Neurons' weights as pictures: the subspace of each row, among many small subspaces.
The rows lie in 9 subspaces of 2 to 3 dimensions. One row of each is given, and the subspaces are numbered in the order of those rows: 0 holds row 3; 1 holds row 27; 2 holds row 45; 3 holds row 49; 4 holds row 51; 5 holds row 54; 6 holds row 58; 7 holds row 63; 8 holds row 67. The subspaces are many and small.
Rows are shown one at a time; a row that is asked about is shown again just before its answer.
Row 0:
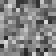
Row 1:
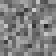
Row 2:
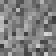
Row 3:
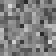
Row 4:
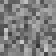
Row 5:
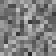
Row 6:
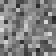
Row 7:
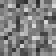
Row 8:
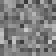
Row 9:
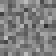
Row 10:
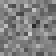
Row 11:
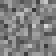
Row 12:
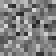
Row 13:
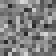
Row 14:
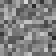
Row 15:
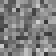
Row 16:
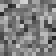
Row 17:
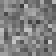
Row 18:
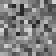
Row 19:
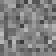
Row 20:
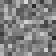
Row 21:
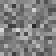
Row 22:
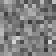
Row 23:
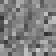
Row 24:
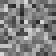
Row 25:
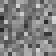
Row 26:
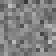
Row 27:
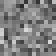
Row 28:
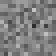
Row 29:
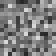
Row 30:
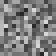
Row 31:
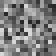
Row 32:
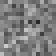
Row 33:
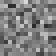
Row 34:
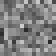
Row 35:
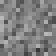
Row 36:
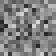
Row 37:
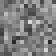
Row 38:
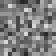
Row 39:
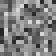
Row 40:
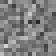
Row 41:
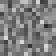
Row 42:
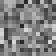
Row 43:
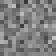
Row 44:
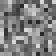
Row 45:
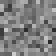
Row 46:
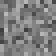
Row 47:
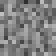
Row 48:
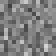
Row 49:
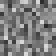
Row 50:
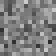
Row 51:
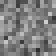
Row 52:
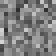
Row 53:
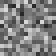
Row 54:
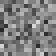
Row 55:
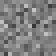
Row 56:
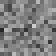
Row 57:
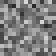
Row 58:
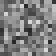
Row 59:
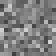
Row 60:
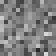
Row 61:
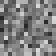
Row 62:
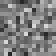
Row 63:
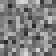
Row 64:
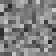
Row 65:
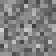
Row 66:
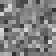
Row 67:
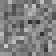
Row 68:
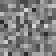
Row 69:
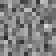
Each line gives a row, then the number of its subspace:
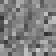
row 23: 4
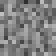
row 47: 5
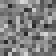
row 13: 7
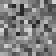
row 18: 1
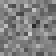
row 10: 0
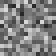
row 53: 6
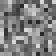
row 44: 8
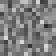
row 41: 3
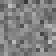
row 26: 0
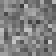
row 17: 6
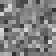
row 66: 2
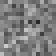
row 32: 8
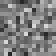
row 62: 7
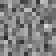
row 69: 3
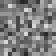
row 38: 7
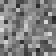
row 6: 4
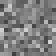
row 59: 2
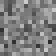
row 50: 0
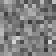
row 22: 6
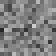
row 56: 2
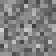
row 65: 0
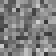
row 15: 7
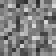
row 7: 4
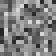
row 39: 8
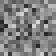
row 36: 5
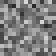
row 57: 6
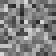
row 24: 6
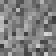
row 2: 4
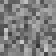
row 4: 3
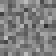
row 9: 5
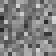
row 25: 4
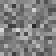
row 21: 2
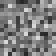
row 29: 7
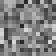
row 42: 1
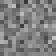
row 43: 1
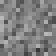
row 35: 4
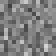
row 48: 3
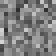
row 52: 8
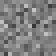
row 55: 5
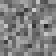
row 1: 3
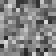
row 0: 7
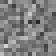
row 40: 8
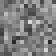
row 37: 6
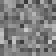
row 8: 1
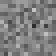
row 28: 5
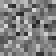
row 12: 0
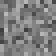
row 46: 8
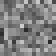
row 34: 1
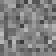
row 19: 1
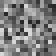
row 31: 6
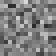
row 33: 0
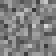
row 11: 3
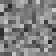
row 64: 2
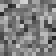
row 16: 2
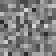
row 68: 5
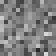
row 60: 4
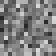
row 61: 4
